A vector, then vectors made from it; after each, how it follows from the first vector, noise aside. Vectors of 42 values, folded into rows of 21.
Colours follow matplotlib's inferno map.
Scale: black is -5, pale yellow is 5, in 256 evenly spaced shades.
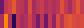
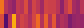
negated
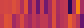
reversed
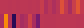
partly zeroed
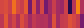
reversed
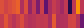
reversed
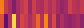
negated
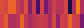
reversed
